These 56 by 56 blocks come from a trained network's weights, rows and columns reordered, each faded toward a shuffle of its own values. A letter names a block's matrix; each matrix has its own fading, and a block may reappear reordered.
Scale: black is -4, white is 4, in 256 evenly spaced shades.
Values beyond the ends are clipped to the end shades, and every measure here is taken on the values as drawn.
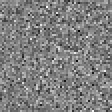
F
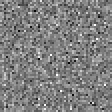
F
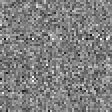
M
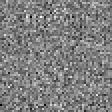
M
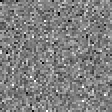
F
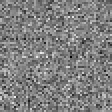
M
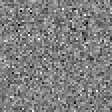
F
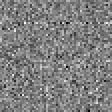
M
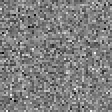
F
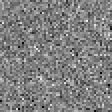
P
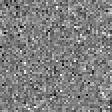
F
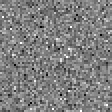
F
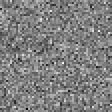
F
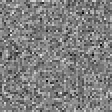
M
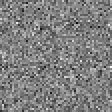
M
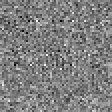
M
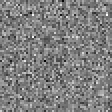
M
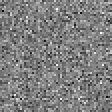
P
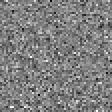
F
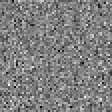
P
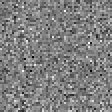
P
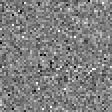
F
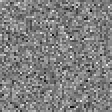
F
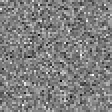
P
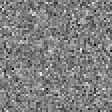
P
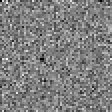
M
